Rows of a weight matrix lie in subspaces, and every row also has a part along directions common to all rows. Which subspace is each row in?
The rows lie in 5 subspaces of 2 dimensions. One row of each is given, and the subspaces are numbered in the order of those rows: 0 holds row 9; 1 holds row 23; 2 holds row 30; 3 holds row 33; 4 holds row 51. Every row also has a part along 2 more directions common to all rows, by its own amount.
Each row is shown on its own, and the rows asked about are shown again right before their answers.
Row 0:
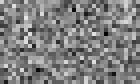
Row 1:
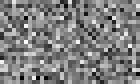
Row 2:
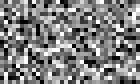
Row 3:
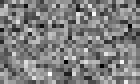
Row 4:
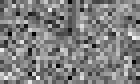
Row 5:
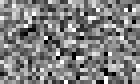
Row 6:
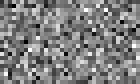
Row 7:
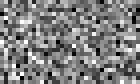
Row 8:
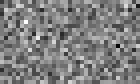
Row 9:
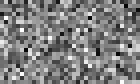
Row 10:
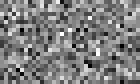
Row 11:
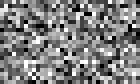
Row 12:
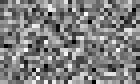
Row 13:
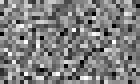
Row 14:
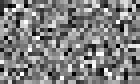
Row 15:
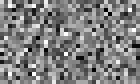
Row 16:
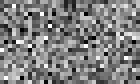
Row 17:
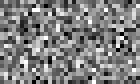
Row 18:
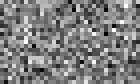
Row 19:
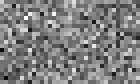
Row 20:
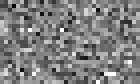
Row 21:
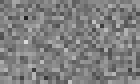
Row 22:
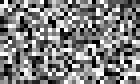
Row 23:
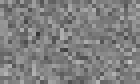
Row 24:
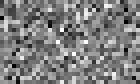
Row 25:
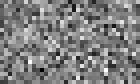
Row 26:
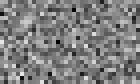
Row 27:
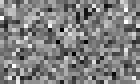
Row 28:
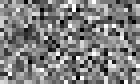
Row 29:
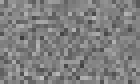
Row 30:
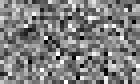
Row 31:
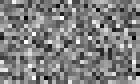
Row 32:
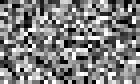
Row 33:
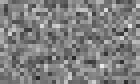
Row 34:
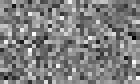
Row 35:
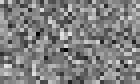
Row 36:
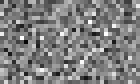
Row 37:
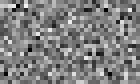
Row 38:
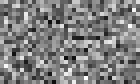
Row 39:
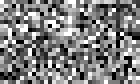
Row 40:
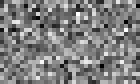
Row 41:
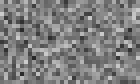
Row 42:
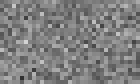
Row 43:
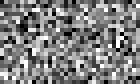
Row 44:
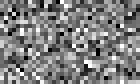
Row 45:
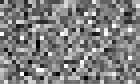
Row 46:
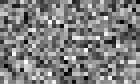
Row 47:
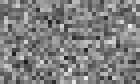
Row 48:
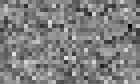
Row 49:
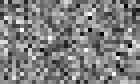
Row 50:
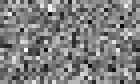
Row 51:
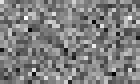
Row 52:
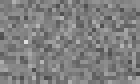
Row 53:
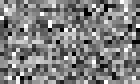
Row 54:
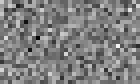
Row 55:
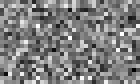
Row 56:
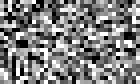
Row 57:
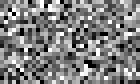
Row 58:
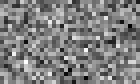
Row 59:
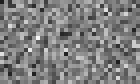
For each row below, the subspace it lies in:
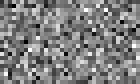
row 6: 1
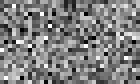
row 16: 4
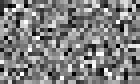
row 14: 1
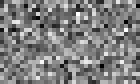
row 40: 3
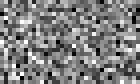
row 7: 0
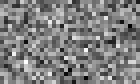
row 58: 3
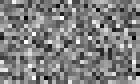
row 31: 4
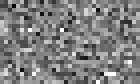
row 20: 1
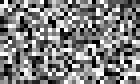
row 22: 1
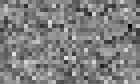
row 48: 3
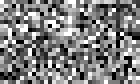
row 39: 4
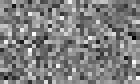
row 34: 4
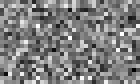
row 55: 2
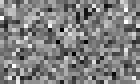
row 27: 3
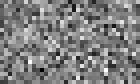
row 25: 2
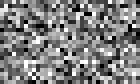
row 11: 3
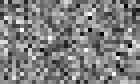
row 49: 0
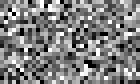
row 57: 0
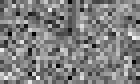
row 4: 4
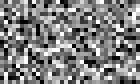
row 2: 0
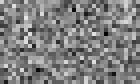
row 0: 2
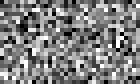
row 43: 4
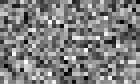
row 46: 3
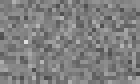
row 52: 4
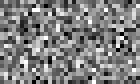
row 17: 4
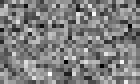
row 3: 3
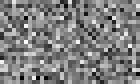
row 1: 4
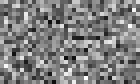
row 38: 3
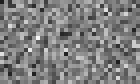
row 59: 1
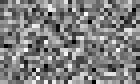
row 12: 0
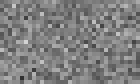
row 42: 4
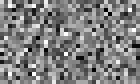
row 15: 1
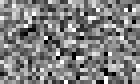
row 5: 2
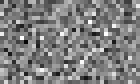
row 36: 2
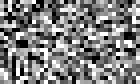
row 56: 0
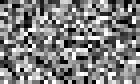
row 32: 3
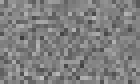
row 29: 2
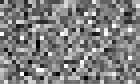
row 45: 2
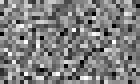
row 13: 2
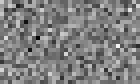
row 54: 1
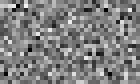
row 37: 1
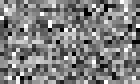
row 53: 3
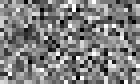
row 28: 2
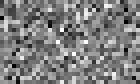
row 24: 3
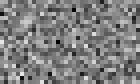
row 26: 0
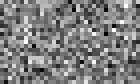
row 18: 2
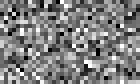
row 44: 0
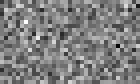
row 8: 1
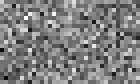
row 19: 4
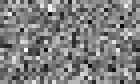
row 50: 0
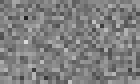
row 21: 4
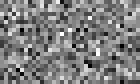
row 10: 0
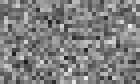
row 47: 3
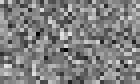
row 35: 1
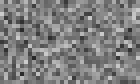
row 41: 0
